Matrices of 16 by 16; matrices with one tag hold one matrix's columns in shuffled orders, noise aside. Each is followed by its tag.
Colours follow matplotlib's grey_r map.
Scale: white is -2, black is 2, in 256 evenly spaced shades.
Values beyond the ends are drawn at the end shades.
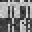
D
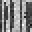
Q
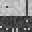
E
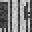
Q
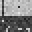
E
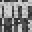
D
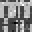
D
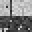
E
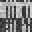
D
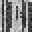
Q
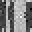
Q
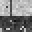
E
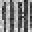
Q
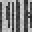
Q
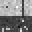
E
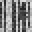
Q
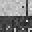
E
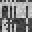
D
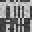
D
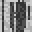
Q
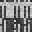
D
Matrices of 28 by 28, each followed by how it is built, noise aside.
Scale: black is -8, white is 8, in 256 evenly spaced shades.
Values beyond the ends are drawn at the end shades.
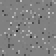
sparse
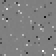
sparse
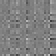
low rank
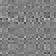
low rank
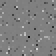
sparse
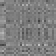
low rank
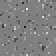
sparse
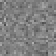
low rank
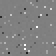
sparse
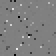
sparse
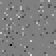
sparse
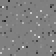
sparse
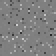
sparse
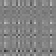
low rank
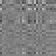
low rank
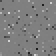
sparse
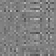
low rank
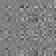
low rank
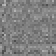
low rank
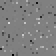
sparse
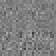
low rank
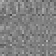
low rank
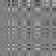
low rank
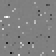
sparse
